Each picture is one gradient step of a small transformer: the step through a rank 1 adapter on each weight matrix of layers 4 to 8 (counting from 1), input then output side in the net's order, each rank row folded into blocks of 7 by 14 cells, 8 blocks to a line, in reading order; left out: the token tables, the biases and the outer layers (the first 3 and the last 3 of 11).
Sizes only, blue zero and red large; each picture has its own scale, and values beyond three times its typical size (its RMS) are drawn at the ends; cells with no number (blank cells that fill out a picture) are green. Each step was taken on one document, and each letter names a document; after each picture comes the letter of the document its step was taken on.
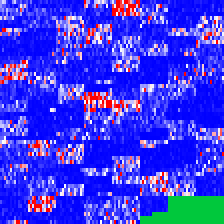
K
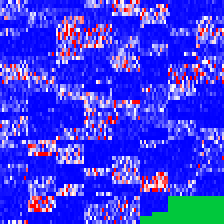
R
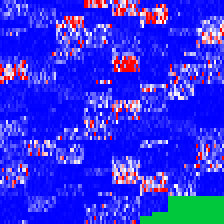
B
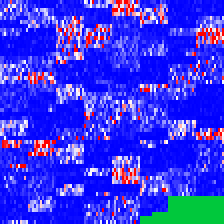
K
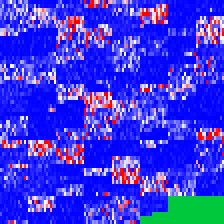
K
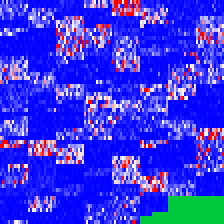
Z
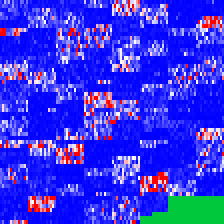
R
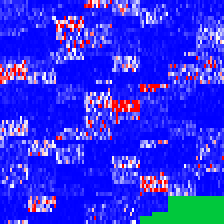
B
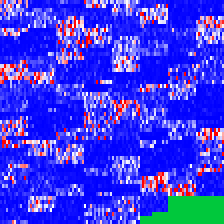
K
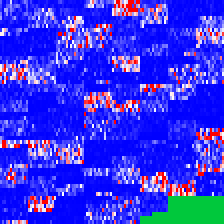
R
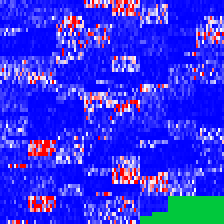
K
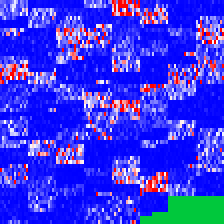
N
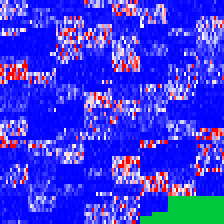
Z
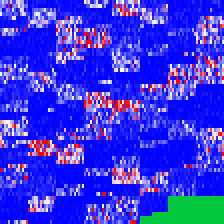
N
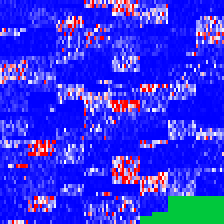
K
